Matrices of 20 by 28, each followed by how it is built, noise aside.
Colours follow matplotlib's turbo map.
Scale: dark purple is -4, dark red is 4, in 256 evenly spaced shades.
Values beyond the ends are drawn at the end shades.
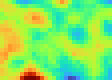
smooth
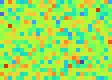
noise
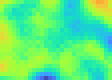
smooth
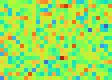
noise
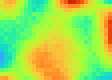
smooth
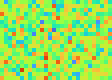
noise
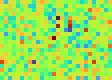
noise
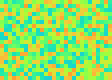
noise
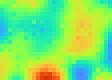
smooth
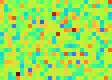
noise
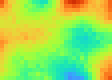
smooth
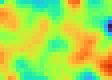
smooth
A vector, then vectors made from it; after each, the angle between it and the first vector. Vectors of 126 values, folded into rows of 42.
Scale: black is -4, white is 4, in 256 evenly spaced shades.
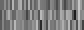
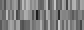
orthogonal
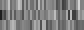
partly aligned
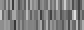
nearly opposite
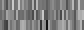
partly aligned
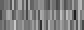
nearly parallel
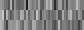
orthogonal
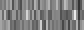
nearly opposite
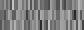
nearly parallel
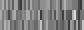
nearly opposite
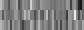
partly opposed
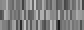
orthogonal
